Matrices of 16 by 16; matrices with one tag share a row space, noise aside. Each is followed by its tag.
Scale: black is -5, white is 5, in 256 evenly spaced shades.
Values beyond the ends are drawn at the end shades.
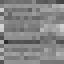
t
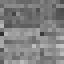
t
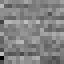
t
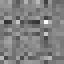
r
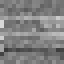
t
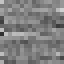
t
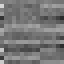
t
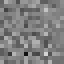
r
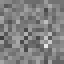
r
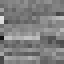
t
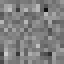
r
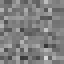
r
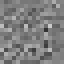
r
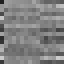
t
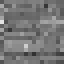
t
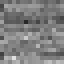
t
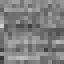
t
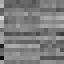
t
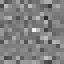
r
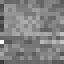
t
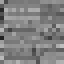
t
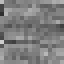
t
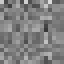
r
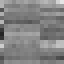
t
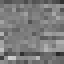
t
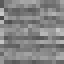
t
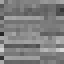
t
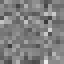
r
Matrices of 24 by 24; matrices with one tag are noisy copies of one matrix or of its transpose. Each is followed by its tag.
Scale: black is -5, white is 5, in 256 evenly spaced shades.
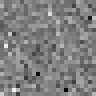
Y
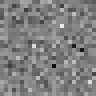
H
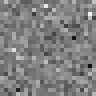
Y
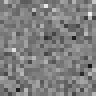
Y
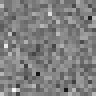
Y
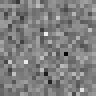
H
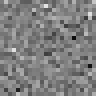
Y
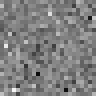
Y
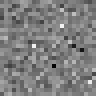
H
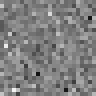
Y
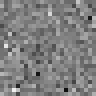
Y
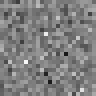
H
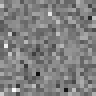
Y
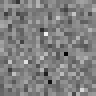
H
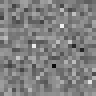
H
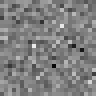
H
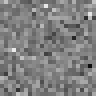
Y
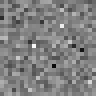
H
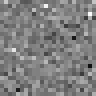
Y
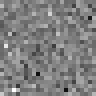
Y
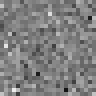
Y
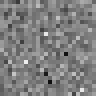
H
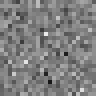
H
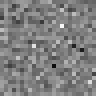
H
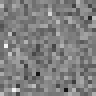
Y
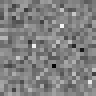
H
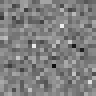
H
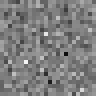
H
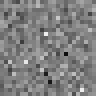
H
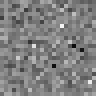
H
